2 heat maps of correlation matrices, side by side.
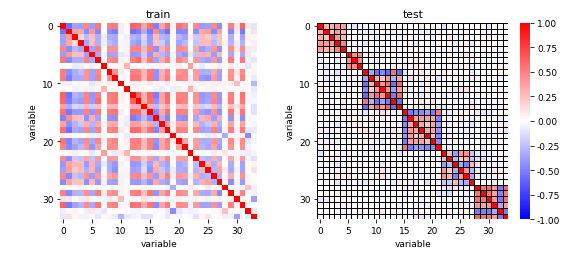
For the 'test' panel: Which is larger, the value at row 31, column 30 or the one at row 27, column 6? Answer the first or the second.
the first
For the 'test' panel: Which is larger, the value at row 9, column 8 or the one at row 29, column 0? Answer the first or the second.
the second
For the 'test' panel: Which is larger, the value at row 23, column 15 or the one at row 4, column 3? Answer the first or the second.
the second
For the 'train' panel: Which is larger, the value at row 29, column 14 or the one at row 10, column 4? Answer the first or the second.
the first
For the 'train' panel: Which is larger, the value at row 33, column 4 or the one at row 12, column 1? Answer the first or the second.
the first
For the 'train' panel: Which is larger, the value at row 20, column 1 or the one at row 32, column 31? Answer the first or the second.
the second
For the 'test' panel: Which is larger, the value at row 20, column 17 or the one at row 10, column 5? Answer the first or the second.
the first
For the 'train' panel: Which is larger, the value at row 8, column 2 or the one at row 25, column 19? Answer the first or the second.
the second
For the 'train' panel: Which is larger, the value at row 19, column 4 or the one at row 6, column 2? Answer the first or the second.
the first
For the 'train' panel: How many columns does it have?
34
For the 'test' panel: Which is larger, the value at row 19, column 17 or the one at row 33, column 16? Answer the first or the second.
the first
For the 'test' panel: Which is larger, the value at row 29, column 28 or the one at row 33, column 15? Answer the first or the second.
the first
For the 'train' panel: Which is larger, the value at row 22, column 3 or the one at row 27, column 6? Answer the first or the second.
the first
